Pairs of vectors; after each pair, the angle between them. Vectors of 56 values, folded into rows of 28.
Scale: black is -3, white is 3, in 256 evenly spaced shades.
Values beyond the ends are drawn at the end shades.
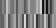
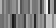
partly opposed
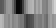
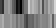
nearly parallel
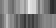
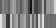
partly opposed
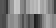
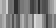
nearly opposite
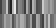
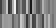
nearly parallel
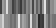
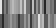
nearly opposite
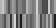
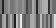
nearly opposite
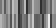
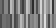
partly opposed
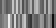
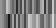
nearly opposite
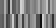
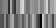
nearly parallel
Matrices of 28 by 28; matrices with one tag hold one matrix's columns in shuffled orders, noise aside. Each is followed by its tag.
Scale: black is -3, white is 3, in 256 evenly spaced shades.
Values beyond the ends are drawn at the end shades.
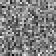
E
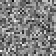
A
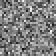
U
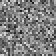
A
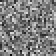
E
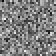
A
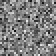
A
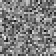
A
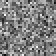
E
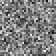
A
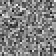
U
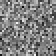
E
